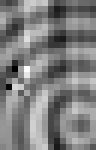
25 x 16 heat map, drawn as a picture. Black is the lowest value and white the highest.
Average level on the scale: 50%. Calmest part: bottom left. Rings: centred on the bottom right. Mirror symmetry: none. Odd patch: rougher, in the middle left.
